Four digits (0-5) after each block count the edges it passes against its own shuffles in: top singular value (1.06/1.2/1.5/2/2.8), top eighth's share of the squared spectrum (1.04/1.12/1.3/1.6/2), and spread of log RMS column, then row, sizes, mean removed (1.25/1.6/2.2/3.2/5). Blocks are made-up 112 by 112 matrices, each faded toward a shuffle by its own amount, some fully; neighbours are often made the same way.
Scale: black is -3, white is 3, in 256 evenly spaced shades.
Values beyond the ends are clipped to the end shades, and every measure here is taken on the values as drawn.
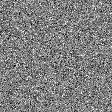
0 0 0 0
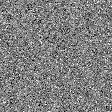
0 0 0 0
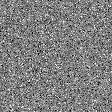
0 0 0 0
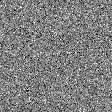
0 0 0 0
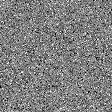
0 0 0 0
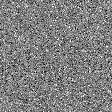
0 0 0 0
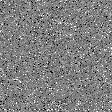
1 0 0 1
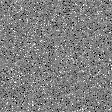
0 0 0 0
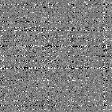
2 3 3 4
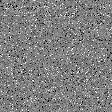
0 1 0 1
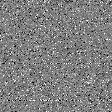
1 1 0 2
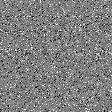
1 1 0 2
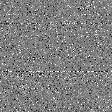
2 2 0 2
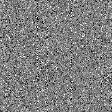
1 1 3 0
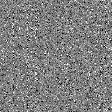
1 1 2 0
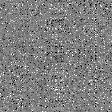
4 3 2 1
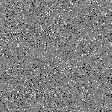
3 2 1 1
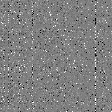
4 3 2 1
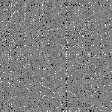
4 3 2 2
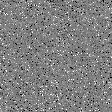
2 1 0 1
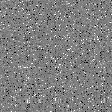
3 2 1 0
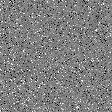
2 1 0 0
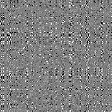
5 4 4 3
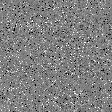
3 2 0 0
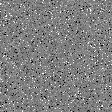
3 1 0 0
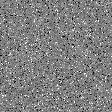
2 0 0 0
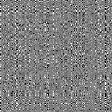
5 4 4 3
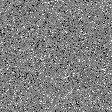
1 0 0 0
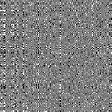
5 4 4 3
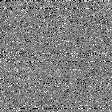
2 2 0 3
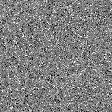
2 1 0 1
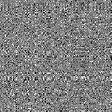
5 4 3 2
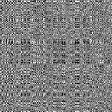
5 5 4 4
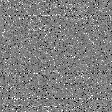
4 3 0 2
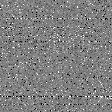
4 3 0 2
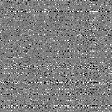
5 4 2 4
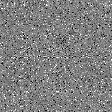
4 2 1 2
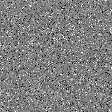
3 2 0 0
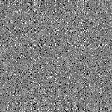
4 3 2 2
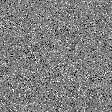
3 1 0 0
